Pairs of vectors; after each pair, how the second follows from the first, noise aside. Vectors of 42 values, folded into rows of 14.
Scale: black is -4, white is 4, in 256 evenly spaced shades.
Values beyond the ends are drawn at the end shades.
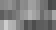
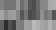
negated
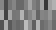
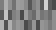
negated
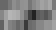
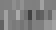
partly zeroed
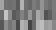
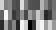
scaled up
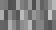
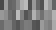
wrapped around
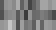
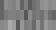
shrunk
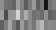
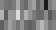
copied
